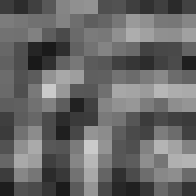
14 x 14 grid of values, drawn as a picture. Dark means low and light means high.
Stripes: horizontal, repeating 3 times. Average level on the scale: 40%. Odd rows or columns: none. Rings: centred on the bottom right.
